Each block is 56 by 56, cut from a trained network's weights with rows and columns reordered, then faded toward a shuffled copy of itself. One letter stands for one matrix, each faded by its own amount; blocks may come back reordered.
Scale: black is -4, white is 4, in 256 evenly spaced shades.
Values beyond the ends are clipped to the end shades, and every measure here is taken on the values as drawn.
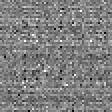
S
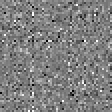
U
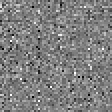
U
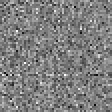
U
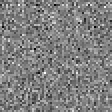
U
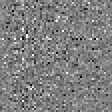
U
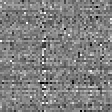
S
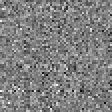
U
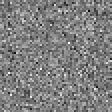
U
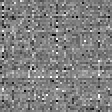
S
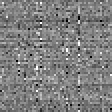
S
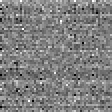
S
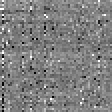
S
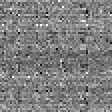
S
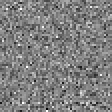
U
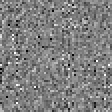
U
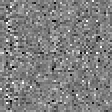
U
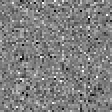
U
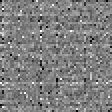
S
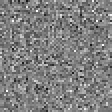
U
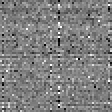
S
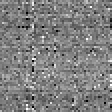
S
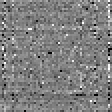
S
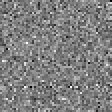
U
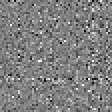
U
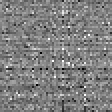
S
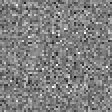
U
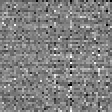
S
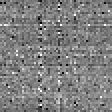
S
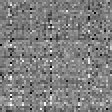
S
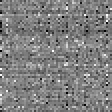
S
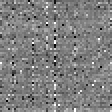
S
